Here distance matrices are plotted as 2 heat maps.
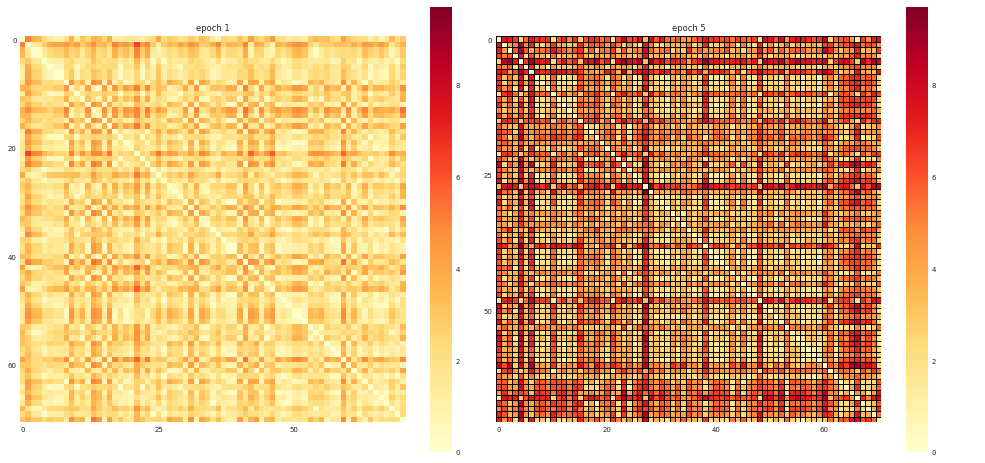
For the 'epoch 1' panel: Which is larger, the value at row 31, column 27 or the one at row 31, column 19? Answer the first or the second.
the second
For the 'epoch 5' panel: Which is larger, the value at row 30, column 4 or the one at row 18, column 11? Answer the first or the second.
the first
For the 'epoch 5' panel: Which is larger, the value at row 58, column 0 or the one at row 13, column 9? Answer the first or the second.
the first
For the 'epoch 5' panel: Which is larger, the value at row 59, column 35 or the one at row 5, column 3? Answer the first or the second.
the first
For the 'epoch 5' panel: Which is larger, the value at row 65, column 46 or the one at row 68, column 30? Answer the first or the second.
the second
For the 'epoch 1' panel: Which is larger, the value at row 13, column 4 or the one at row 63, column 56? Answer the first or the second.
the first
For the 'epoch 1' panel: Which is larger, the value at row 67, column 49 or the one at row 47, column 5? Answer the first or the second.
the second
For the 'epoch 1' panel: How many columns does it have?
71
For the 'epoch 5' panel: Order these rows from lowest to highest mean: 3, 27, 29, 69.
29, 3, 69, 27
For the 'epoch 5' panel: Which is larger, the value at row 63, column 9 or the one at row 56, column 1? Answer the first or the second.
the first
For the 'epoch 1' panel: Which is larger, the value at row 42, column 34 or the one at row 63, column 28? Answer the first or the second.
the second
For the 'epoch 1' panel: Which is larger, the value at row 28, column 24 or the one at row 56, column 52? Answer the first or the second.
the second
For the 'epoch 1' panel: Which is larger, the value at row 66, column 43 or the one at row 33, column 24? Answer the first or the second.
the first
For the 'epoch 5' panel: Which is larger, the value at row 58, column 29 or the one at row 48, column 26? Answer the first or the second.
the second
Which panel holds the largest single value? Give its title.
epoch 5
